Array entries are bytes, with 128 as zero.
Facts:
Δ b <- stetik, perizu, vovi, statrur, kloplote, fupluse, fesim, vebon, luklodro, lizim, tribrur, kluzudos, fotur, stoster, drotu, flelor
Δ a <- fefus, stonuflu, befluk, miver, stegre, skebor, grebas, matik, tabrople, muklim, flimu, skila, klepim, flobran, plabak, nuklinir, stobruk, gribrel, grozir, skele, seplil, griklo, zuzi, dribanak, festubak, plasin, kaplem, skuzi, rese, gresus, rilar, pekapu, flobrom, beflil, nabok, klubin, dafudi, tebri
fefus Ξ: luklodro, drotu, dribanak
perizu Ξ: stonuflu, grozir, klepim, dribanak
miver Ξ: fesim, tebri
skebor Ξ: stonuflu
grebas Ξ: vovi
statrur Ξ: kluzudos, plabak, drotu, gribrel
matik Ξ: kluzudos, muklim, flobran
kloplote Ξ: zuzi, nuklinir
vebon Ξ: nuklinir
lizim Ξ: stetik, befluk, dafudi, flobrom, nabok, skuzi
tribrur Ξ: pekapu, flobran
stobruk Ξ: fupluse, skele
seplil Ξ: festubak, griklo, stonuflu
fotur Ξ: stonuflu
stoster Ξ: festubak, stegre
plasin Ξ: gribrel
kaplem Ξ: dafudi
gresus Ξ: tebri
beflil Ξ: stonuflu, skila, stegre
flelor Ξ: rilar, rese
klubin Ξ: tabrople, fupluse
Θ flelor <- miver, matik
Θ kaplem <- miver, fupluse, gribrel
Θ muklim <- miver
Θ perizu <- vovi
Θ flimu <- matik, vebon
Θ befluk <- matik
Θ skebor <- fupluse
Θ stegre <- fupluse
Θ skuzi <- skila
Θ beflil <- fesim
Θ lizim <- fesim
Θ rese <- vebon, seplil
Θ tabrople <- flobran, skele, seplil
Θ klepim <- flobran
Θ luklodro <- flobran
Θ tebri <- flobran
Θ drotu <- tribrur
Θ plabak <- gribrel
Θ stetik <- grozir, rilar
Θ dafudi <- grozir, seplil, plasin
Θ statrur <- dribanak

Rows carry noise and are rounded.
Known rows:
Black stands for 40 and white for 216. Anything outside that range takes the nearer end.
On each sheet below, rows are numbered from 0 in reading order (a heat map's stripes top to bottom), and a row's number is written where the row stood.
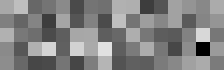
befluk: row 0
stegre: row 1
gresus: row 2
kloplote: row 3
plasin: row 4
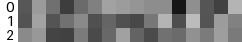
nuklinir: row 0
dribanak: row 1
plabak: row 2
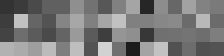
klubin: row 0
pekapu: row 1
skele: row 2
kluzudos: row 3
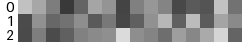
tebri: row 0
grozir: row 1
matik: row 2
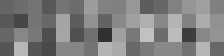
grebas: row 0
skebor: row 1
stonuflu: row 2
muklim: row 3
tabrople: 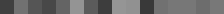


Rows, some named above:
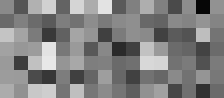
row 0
kloplote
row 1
flimu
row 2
tebri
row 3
luklodro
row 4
fotur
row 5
gribrel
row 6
vovi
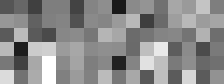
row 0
fefus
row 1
kaplem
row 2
muklim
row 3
stoster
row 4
perizu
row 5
lizim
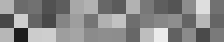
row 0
miver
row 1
flobran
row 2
stoster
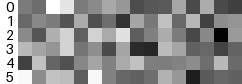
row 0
flelor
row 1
stonuflu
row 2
kloplote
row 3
drotu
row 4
pekapu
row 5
fesim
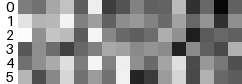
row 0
fupluse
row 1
stetik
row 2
fesim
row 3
zuzi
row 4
tribrur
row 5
statrur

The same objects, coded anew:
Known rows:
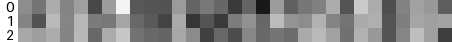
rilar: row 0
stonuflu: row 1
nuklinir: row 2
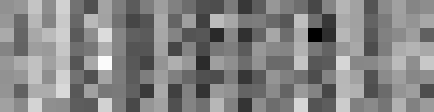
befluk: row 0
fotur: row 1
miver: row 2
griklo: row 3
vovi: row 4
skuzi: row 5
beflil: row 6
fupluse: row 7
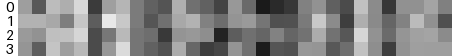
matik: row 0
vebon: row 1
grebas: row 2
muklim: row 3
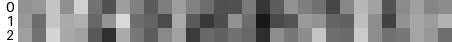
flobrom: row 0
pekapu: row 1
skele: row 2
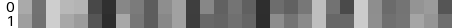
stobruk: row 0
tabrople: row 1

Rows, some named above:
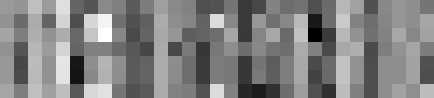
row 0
kaplem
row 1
drotu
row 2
fesim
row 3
skebor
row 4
plasin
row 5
plasin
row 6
tribrur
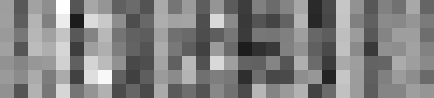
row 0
fefus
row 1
statrur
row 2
flimu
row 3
matik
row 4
stoster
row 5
flelor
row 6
dribanak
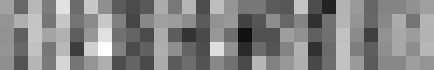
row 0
perizu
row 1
stetik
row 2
flobran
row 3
kluzudos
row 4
dribanak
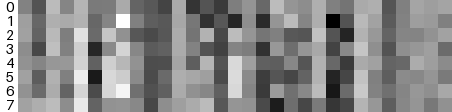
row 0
stonuflu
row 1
tebri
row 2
perizu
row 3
gribrel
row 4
stoster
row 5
statrur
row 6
drotu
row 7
lizim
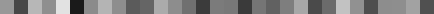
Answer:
plasin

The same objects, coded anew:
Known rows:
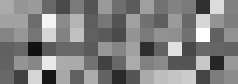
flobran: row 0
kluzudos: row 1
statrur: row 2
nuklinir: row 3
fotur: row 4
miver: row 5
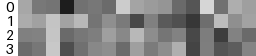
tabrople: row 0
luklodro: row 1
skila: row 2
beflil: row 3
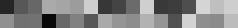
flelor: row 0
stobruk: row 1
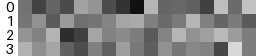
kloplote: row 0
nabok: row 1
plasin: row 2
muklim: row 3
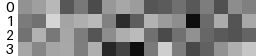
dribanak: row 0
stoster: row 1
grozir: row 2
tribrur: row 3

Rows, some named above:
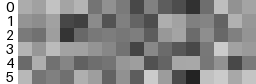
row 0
luklodro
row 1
matik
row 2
kaplem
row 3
drotu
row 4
fefus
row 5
fupluse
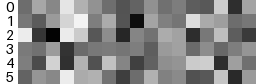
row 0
perizu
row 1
fesim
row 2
vovi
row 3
kaplem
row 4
tebri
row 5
fotur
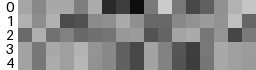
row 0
tribrur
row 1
gribrel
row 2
fefus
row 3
stetik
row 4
stetik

